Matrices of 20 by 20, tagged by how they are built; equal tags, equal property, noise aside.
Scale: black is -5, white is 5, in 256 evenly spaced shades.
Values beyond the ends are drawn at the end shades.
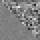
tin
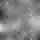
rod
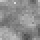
rod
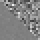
tin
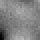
rod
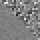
tin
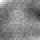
rod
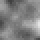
rod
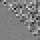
tin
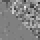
tin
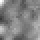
rod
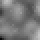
rod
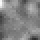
rod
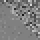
tin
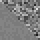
tin
